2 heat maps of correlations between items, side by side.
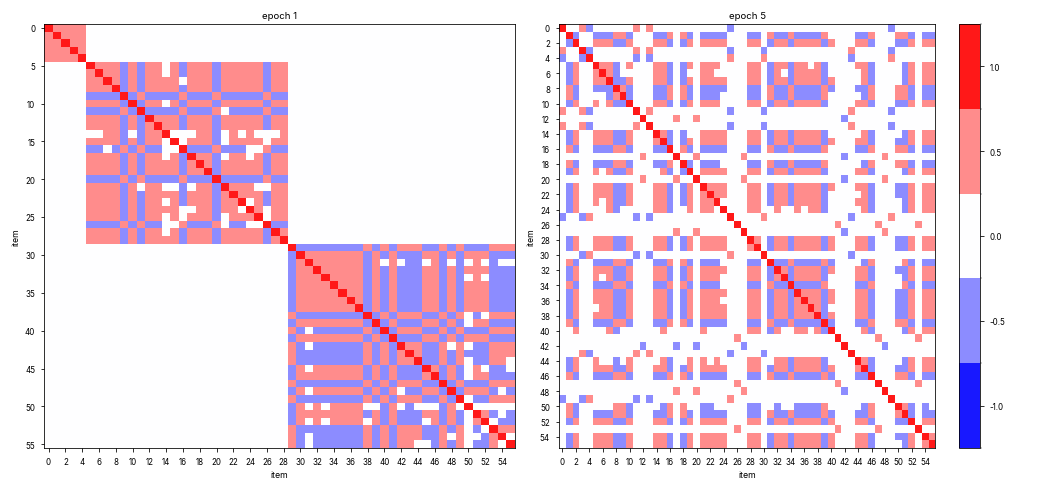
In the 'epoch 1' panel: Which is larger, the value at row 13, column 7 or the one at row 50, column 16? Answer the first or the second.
the first
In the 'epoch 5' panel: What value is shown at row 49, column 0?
-0.5
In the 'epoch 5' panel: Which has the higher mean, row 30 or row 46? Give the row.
30
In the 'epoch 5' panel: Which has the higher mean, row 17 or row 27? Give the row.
17
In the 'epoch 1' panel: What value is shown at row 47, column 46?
-0.5
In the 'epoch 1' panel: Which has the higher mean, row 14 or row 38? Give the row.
14
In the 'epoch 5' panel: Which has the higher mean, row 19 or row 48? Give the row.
19
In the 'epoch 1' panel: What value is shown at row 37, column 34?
0.5
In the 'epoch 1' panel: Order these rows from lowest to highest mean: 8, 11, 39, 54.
11, 54, 39, 8
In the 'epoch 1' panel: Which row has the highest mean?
7
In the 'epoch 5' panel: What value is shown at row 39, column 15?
-0.5
